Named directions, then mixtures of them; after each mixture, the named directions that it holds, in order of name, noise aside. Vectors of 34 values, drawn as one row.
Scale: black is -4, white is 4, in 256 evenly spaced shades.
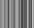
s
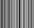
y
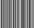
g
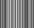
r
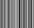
s, y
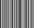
g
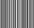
g, r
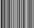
g, y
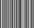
g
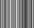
r, s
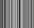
r, y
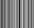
y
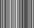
r, s
